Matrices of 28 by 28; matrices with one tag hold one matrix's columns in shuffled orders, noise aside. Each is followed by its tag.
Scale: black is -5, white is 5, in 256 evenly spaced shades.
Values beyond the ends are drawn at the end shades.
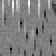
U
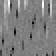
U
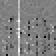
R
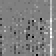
R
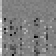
R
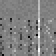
R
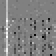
R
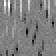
U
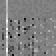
R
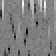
U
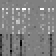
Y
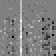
R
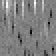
U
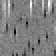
U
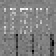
Y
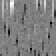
U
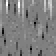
U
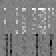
Y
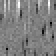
U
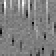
U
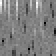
U
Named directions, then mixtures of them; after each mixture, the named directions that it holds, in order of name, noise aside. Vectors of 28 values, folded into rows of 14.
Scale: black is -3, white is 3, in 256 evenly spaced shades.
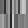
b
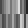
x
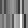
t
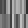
b, x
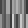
b, x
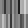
b, x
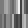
t, x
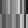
x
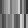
x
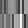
t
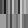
b, t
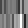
t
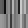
b, t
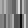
t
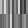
b, t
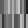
x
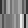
t, x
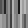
b, t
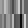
t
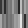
b, t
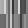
b, t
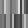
t, x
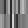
b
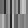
b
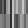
b, x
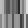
x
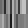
b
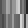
x
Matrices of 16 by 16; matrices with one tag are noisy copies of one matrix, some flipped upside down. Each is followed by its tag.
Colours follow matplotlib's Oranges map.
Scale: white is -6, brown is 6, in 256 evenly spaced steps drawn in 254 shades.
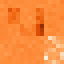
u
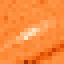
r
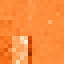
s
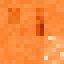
u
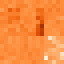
u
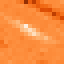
r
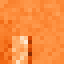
s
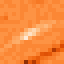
r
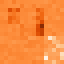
u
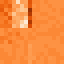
s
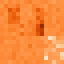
u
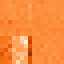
s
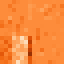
s
